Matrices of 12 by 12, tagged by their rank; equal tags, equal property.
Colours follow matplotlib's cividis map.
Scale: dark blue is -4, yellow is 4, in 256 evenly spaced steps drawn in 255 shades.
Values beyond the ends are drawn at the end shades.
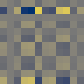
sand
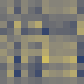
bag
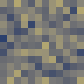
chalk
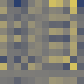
bag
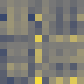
bag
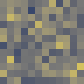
chalk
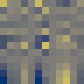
bag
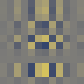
sand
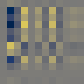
sand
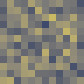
chalk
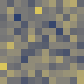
chalk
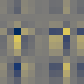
sand
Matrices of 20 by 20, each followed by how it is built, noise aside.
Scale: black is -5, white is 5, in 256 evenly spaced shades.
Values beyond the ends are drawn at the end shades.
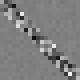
banded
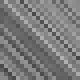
Toeplitz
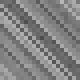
Toeplitz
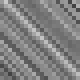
Toeplitz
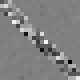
banded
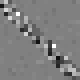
banded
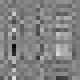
low rank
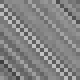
Toeplitz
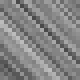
Toeplitz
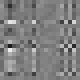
low rank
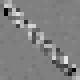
banded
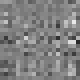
low rank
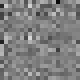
low rank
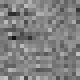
low rank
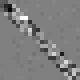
banded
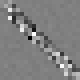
banded
